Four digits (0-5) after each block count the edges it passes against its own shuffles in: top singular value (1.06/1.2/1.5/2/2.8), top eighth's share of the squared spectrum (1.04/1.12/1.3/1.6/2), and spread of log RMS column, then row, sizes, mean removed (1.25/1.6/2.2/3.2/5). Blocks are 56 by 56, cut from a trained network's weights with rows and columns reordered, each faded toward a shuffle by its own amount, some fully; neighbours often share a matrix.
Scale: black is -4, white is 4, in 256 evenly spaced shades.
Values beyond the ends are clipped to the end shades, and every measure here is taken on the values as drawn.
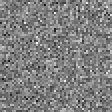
2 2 1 0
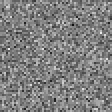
0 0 0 0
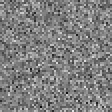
0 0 0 0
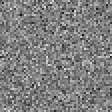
0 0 0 0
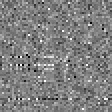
3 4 1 2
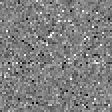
2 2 0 1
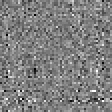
3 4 2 2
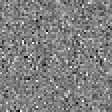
1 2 0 0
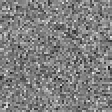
1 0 0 0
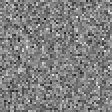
0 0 0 0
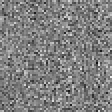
3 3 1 0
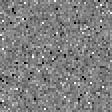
0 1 0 0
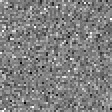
0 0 0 0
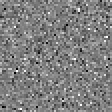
0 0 0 0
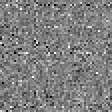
3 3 1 2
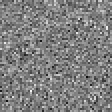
0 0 0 0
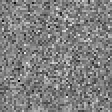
2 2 1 0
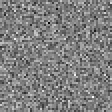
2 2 0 0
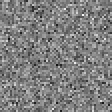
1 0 0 0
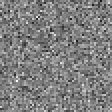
1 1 0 0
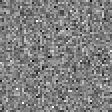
1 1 0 0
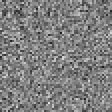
3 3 1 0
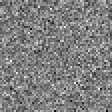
1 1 0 0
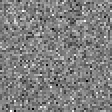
2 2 1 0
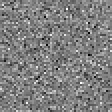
1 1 0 0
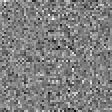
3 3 2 2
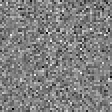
2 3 1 1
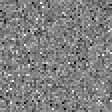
1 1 0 0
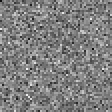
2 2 0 0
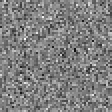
2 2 1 0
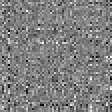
4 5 3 2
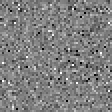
2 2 0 1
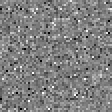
2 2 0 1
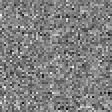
2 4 2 2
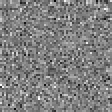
2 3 1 2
